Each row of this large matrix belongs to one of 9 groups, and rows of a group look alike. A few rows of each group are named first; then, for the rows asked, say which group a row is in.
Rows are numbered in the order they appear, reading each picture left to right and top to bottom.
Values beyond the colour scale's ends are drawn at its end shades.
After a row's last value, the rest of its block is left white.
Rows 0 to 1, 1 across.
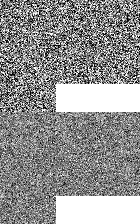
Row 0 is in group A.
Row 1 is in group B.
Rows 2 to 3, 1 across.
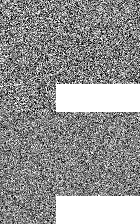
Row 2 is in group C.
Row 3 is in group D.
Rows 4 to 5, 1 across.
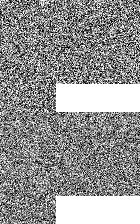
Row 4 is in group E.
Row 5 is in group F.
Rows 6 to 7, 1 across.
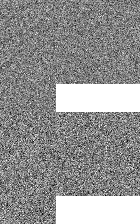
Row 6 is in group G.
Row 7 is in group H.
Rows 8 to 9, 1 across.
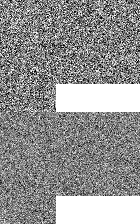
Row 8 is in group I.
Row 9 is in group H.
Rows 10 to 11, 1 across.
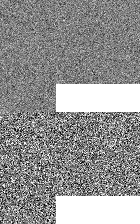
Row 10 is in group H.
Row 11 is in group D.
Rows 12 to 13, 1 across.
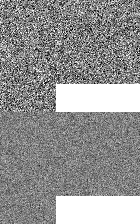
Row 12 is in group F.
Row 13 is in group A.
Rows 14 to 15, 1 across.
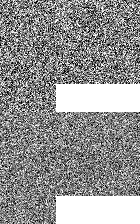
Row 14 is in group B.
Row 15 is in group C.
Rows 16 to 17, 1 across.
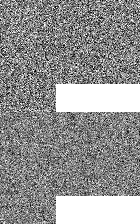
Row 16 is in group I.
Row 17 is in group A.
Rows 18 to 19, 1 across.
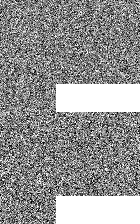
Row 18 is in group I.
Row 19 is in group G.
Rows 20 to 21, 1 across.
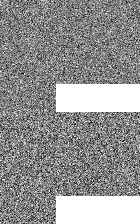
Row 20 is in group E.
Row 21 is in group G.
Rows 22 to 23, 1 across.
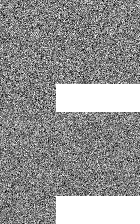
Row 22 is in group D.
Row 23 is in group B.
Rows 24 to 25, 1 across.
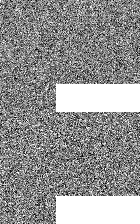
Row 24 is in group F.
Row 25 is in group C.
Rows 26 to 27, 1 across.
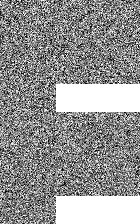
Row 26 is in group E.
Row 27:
B
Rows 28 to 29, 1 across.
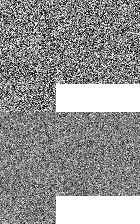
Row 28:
H
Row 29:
H
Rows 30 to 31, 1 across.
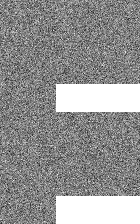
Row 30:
B
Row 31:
A
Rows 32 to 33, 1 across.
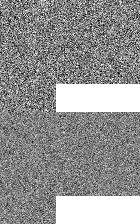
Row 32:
E
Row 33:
H
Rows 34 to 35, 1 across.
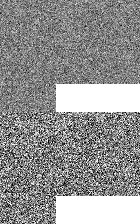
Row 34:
B
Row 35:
B
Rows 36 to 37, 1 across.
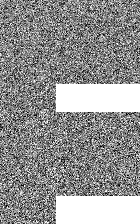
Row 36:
F
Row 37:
E
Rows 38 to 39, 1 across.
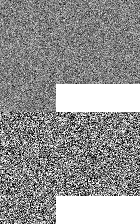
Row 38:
H
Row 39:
A
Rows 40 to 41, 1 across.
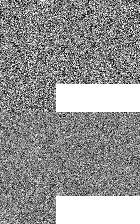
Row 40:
E
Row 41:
H
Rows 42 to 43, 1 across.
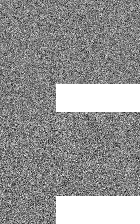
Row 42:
D
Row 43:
B
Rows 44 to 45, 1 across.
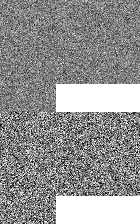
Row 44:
B
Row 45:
E
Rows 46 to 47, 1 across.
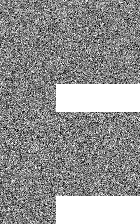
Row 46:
B
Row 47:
D
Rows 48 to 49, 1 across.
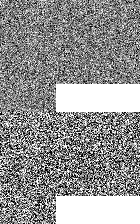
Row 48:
E
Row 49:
C
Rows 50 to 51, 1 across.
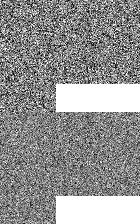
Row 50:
A
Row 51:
I
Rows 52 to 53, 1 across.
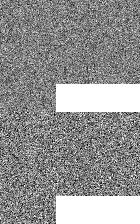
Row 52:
A
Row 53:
E
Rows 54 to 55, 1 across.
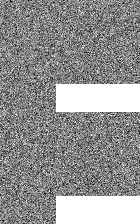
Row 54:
F
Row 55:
G
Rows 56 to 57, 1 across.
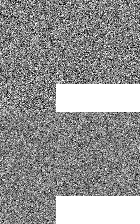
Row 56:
H
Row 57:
G
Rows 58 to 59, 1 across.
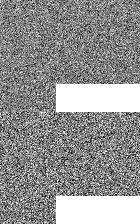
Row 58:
F
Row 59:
E
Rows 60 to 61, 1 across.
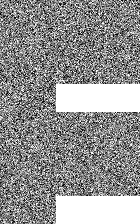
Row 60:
H
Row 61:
D
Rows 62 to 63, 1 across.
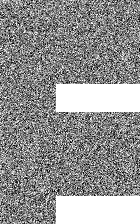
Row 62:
G
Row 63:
F
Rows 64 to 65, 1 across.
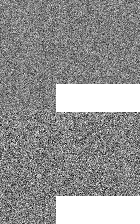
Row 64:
I
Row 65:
B
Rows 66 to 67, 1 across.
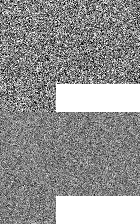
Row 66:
C
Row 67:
I
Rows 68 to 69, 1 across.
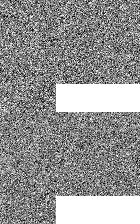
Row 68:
H
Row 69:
F
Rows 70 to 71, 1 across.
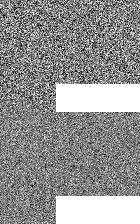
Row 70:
D
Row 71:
I
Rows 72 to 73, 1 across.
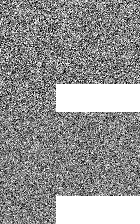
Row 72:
B
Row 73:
D
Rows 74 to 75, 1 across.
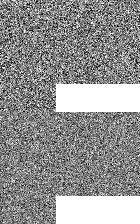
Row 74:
G
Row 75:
D
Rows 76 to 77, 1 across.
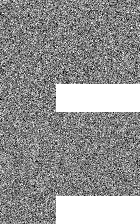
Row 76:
G
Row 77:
F
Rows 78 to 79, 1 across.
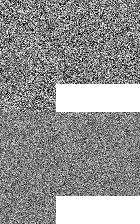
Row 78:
H
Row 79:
B
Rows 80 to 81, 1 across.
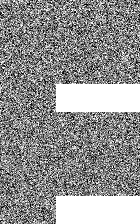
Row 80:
G
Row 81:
A
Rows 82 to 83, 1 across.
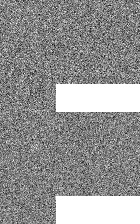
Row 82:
I
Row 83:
D
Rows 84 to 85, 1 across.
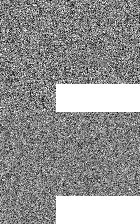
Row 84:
A
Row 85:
G
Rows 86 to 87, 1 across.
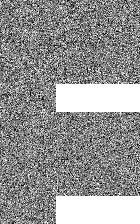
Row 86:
A
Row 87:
E
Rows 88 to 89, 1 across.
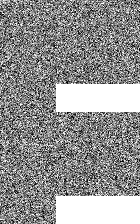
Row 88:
G
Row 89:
A
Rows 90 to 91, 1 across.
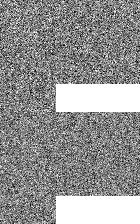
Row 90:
I
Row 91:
A
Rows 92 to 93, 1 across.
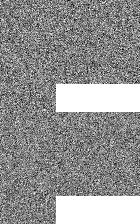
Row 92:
A
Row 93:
F
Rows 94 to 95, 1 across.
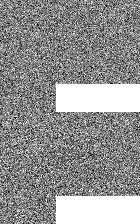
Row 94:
D
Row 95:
C
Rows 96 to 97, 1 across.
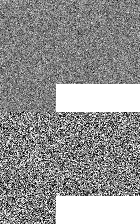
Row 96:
G
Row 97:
H
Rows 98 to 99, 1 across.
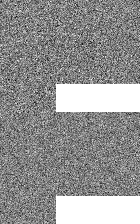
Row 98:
C
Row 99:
E
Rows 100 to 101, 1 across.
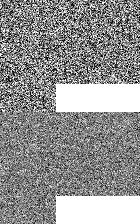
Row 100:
A
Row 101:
C
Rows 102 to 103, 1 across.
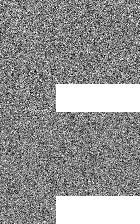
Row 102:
I
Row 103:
A
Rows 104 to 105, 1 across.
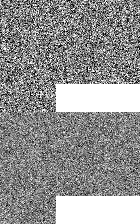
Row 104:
A
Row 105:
H
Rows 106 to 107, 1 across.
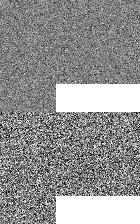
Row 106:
E
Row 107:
C
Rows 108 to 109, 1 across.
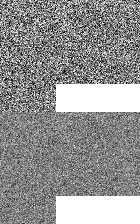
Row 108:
B
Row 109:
B
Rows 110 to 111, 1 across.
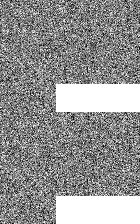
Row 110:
A
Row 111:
A
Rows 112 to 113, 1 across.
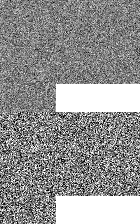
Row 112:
F
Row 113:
D
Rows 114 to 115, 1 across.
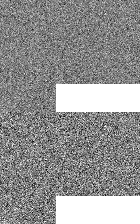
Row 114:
H
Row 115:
H
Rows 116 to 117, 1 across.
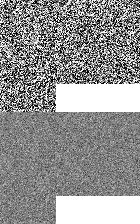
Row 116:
F
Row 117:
F
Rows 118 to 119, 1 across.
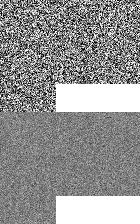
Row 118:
D
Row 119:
I
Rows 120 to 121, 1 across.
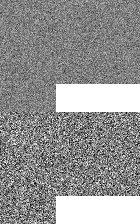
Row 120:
B
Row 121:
I
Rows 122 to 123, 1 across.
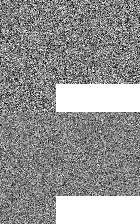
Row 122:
A
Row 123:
B
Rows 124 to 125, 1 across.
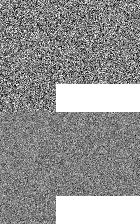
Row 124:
D
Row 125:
F
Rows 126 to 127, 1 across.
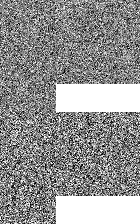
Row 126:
B
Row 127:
I
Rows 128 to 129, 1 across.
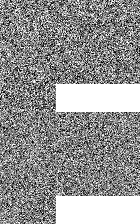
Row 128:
F
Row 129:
H
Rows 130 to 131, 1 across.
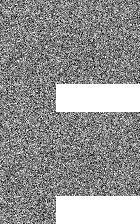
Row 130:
C
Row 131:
C
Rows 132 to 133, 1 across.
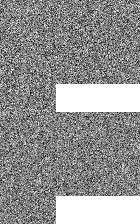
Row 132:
I
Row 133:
G
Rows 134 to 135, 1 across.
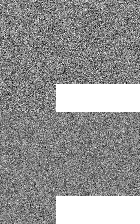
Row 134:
B
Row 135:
A
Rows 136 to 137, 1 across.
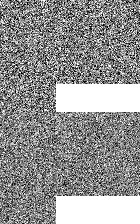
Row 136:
E
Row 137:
B
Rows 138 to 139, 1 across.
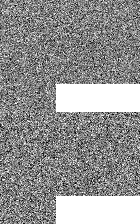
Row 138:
C
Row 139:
G
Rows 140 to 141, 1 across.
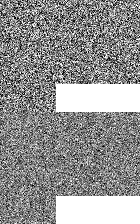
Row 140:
D
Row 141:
I
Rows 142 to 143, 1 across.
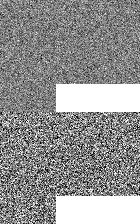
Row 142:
G
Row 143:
C
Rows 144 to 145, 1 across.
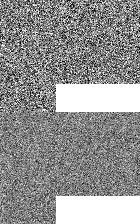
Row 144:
A
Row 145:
F
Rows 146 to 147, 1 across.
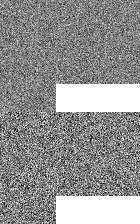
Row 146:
H
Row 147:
E
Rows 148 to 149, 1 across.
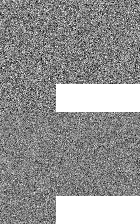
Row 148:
G
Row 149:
F
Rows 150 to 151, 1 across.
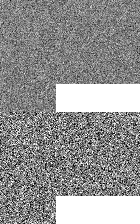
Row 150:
F
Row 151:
I
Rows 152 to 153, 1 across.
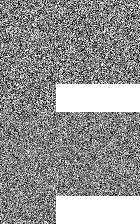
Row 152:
D
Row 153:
E
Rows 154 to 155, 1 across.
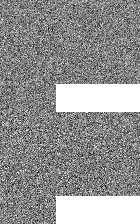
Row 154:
B
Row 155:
C
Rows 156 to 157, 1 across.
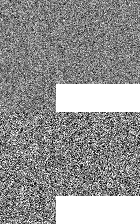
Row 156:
H
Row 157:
I
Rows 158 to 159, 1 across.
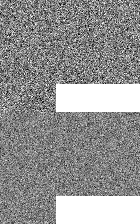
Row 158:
H
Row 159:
E
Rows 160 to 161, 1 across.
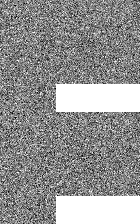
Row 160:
C
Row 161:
C
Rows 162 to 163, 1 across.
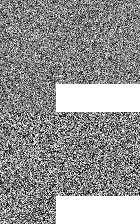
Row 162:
D
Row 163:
H
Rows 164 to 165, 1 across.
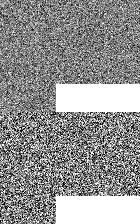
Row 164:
H
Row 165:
D
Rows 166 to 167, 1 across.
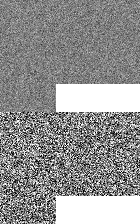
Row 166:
I
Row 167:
F
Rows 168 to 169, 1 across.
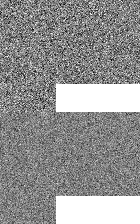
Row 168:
H
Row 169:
E
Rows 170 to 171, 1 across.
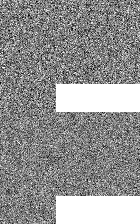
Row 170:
G
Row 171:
A
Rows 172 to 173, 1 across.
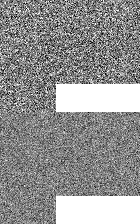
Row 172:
C
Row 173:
E
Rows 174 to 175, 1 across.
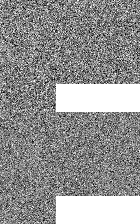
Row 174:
F
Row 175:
H
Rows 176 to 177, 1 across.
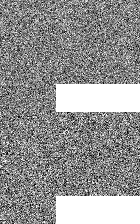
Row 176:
B
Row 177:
A
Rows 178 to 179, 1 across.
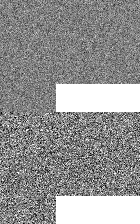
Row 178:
D
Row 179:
C
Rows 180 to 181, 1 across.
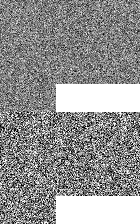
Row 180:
I
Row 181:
E
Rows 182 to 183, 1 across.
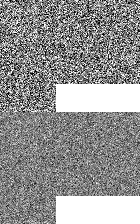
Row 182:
I
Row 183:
I
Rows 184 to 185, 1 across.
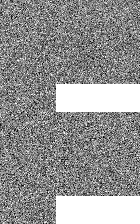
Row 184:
C
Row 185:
E
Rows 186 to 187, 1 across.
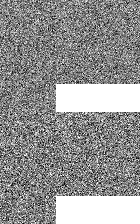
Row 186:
B
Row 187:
B
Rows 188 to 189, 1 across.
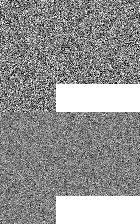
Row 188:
E
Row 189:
A
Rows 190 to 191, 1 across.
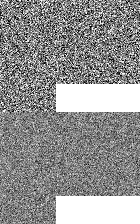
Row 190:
E
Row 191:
F
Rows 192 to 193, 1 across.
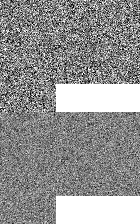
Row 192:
A
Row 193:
E
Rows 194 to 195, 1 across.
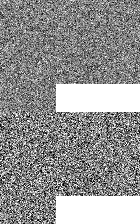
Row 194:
G
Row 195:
G
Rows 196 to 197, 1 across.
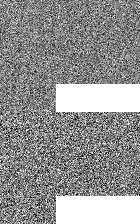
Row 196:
I
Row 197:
C
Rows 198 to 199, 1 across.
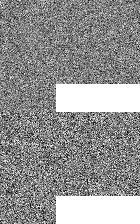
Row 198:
E
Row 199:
A
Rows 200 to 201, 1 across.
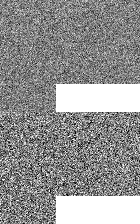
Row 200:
B
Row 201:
G
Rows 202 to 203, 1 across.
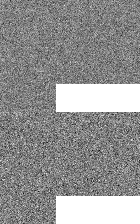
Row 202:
F
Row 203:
G
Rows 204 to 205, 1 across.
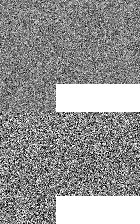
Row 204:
B
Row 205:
C
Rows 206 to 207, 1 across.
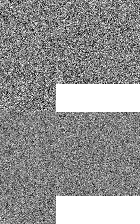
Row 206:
H
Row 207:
H
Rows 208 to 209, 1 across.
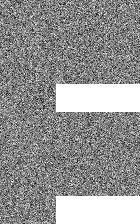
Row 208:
H
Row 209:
I
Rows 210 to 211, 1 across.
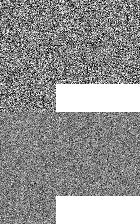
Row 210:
A
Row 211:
I
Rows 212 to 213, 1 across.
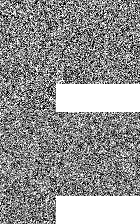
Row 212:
H
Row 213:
F
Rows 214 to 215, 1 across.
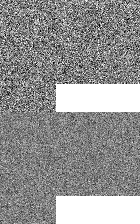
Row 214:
B
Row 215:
A
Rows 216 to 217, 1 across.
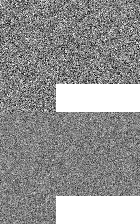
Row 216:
E
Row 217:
F
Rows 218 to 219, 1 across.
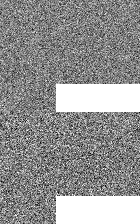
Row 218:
H
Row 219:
C
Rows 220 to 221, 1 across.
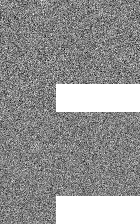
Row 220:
E
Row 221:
D
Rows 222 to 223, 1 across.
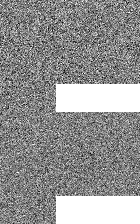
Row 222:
B
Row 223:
C
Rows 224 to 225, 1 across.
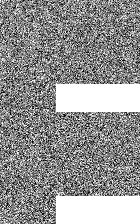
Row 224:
F
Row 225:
H
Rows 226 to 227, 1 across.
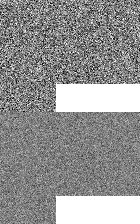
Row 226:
G
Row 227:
C
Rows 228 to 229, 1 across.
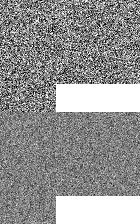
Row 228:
B
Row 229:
I
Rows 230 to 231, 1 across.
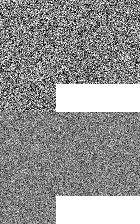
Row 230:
G
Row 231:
D
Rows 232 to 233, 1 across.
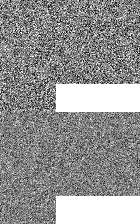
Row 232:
F
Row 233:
F
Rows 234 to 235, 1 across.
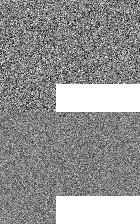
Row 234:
G
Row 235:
H
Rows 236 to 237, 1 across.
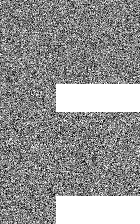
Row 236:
A
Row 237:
D
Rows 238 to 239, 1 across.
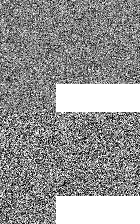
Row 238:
A
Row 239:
B
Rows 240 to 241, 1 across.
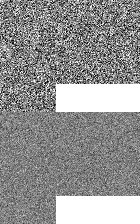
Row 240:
F
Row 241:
C
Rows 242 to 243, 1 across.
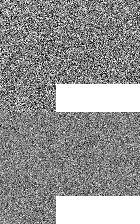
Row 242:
C
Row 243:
H
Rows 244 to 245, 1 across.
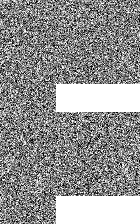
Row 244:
G
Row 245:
G
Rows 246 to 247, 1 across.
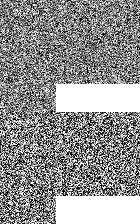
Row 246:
A
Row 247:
I
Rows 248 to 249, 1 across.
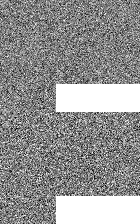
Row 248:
H
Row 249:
C
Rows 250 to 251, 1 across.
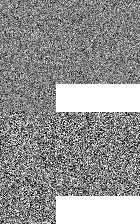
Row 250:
D
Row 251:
I
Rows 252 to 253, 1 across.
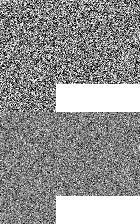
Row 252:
G
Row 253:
G
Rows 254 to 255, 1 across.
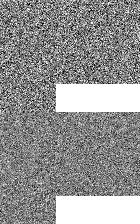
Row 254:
G
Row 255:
F
